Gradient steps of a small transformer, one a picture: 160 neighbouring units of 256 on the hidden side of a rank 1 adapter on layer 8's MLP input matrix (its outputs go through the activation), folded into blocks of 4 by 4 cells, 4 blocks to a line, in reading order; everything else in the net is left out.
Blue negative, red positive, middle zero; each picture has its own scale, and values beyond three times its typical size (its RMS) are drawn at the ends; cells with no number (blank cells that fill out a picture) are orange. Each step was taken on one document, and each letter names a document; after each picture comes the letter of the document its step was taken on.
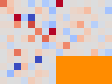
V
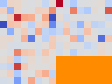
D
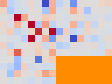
V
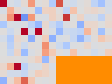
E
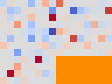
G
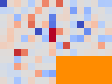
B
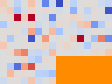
G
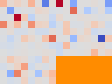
D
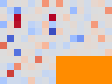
G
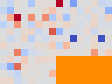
D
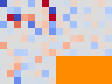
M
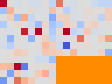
E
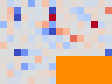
G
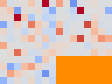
G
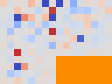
D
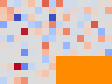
E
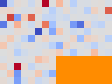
B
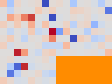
V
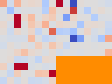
D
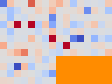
B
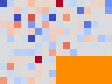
V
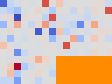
B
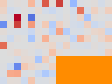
G
